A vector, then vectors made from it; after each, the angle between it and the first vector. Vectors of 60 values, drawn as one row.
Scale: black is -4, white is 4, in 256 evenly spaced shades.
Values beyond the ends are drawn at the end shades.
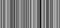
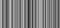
partly opposed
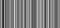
partly opposed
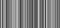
partly opposed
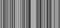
partly aligned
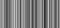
partly opposed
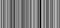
nearly parallel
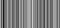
partly aligned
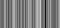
partly opposed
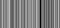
partly aligned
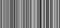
nearly parallel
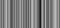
nearly parallel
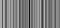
partly opposed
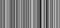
nearly parallel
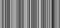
partly opposed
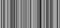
nearly parallel
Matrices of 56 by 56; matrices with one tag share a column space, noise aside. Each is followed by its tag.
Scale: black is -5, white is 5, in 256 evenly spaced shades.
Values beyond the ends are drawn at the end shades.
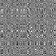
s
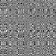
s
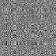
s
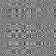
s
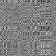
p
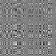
s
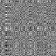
p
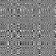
s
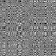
p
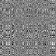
s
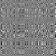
s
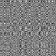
p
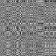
p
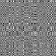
p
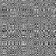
s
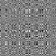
s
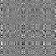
s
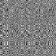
s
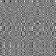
p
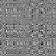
s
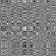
p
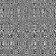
s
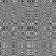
p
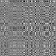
p
